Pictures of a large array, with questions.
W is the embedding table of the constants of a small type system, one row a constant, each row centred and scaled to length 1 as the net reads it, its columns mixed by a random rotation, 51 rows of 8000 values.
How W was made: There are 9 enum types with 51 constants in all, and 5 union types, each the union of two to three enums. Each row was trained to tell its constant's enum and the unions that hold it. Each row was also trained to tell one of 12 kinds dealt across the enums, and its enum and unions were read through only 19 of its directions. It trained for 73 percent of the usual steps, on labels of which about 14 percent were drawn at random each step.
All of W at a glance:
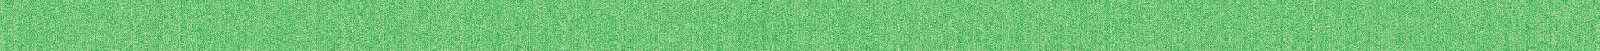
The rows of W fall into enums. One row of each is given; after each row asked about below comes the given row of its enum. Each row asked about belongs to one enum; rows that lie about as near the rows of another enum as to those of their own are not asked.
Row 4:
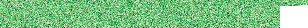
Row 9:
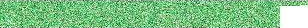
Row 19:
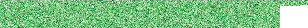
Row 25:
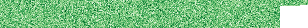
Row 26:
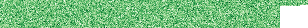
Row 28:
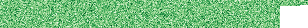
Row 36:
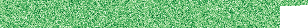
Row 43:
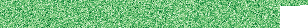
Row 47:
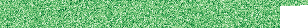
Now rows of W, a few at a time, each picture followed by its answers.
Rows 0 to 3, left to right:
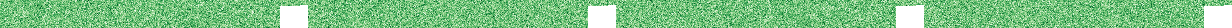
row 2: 36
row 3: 9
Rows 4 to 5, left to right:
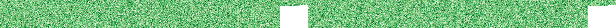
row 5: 28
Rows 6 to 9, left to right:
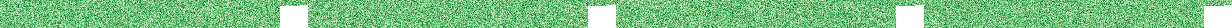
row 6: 36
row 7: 4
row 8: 4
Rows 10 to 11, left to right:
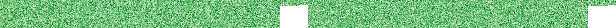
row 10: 28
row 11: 47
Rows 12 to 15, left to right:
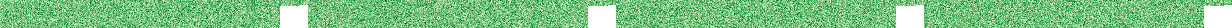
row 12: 26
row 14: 47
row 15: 9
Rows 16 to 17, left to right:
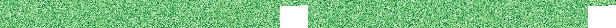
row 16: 28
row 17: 9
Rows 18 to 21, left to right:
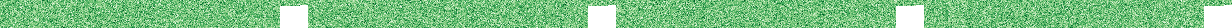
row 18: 43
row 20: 36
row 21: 4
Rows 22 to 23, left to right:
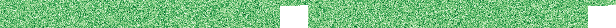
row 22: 19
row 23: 4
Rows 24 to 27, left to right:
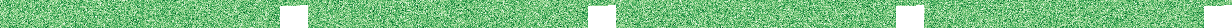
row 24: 25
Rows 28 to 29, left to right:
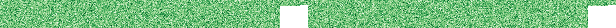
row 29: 26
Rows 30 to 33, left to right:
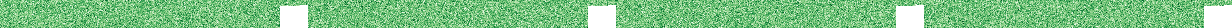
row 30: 25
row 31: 9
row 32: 4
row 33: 47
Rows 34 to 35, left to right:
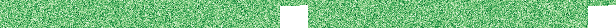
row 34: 43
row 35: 26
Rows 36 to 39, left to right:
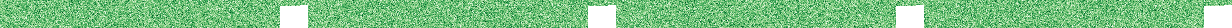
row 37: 9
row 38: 36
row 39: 26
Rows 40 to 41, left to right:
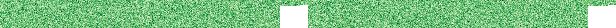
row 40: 4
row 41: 47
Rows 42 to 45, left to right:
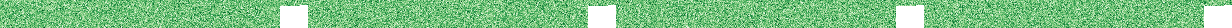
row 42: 47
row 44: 47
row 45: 28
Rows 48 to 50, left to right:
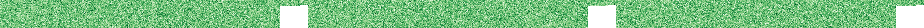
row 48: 28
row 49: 25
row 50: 19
